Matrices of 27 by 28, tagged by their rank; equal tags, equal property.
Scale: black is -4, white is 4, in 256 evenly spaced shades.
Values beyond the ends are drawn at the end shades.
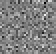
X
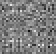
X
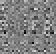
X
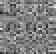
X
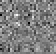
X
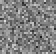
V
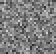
V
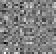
X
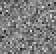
V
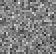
V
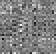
X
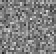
V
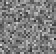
V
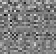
X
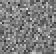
V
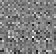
X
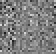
X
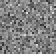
V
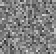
V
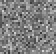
V
